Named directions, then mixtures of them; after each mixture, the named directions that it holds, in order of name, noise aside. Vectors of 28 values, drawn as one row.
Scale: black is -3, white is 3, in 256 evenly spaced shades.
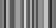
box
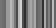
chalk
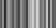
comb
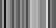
box, comb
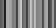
box, chalk, comb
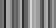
box, chalk, comb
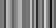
box, chalk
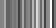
box, chalk, comb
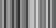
comb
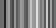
comb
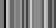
box, chalk, comb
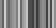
comb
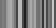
chalk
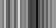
comb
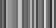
box, chalk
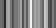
box, chalk, comb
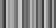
box, chalk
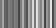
box, chalk, comb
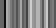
box, chalk, comb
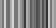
box, chalk, comb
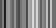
comb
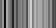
box, comb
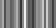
box, chalk
